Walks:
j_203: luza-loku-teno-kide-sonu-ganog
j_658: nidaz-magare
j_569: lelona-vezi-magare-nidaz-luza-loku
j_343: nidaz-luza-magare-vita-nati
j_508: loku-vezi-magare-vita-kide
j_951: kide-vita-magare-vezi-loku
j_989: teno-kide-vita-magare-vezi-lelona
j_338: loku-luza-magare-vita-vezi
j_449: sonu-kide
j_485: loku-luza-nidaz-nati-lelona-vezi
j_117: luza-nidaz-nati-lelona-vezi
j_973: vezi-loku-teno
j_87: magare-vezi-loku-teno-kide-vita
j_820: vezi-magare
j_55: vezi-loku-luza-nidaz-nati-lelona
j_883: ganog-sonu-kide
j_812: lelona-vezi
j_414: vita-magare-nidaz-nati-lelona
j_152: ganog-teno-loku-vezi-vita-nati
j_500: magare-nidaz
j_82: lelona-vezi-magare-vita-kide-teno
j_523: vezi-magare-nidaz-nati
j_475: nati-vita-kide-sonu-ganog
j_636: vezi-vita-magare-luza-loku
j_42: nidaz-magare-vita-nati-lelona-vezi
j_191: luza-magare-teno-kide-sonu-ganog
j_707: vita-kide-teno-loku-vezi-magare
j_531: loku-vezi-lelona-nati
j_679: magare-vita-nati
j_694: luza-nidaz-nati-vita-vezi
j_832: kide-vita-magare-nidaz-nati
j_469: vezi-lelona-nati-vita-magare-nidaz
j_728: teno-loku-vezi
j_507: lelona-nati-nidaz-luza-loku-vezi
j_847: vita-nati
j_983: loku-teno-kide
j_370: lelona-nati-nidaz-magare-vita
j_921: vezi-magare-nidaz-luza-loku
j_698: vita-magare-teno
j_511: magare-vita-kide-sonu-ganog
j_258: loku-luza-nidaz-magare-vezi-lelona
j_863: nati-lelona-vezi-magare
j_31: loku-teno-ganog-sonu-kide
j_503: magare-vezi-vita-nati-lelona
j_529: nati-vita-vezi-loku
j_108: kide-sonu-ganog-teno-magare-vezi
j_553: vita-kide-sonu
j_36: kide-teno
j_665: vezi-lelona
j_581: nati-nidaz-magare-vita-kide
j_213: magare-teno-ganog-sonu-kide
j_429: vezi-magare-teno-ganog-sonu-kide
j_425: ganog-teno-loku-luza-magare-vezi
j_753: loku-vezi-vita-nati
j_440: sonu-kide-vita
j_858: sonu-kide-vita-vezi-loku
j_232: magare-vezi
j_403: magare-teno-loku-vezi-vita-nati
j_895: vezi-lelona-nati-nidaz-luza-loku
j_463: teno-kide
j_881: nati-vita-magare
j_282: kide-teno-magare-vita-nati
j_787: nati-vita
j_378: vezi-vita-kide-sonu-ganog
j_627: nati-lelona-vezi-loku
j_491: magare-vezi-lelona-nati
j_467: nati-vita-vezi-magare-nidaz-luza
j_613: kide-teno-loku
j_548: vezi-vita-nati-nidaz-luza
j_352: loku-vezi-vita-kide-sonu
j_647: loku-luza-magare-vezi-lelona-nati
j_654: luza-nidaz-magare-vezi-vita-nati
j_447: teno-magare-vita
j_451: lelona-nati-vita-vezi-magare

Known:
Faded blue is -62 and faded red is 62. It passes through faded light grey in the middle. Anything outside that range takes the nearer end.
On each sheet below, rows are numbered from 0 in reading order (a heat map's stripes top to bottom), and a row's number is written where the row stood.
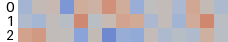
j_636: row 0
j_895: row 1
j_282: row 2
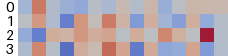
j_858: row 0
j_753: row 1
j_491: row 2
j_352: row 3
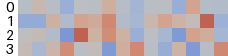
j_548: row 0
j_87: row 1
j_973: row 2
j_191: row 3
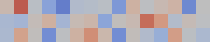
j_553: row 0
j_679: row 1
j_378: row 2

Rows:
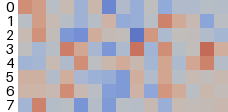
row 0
j_36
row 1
j_698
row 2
j_951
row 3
j_863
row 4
j_469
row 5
j_467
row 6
j_447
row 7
j_440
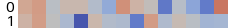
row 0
j_203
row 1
j_832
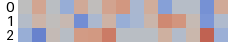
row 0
j_338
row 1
j_414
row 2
j_820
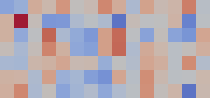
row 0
j_569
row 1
j_707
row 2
j_117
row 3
j_507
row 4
j_403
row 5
j_881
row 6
j_847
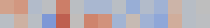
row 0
j_728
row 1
j_531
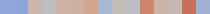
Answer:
j_503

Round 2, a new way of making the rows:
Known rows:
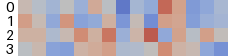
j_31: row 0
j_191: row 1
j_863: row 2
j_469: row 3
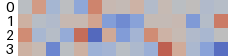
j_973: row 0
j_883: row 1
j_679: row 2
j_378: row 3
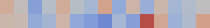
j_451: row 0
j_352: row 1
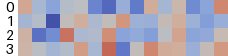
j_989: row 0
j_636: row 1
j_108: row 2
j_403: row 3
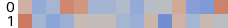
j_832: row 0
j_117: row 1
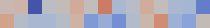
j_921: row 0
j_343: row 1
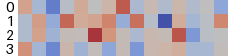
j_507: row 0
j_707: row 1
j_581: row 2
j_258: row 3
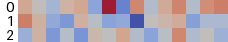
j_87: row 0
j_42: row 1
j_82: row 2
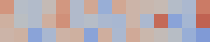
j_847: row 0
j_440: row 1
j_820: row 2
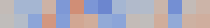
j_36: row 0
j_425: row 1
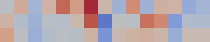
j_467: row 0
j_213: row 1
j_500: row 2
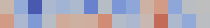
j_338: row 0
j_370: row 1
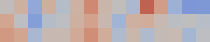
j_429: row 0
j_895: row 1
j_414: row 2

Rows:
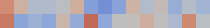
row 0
j_658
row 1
j_232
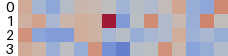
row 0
j_654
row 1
j_627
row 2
j_694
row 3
j_983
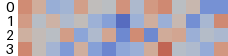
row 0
j_523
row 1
j_463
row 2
j_203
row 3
j_753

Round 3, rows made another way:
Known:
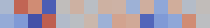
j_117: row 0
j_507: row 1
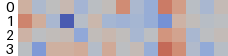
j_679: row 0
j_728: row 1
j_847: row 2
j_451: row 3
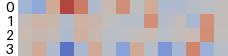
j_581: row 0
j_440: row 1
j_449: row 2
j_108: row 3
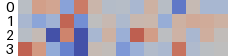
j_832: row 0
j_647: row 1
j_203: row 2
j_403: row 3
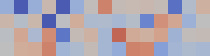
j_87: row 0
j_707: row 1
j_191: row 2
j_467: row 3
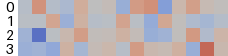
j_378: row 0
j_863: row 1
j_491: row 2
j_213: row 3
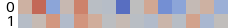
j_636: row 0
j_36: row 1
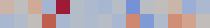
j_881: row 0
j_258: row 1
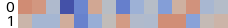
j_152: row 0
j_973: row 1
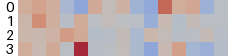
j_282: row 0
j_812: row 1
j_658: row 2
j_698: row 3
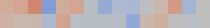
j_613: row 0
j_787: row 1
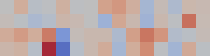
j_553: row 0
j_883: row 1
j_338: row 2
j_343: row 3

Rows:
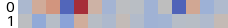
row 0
j_414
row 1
j_232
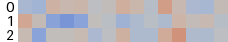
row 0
j_463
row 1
j_753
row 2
j_820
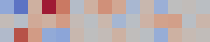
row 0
j_370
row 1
j_665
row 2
j_485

